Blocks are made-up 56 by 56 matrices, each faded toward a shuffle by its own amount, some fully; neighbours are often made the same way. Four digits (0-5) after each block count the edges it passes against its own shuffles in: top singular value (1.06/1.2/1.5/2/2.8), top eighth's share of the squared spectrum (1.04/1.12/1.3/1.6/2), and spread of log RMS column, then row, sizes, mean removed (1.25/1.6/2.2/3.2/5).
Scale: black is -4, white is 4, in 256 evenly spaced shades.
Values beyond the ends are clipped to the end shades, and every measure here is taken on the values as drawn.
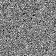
0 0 0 0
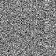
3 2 1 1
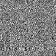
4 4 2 2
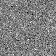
1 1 0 0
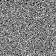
0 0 0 0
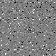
3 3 0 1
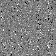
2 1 2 0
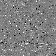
2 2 0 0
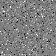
1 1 0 0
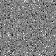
3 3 1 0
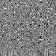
3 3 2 1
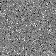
1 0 0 0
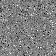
0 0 0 0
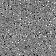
2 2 0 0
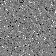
1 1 0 0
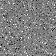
0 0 0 0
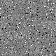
1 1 0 0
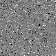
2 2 0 1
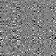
4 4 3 2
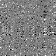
3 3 1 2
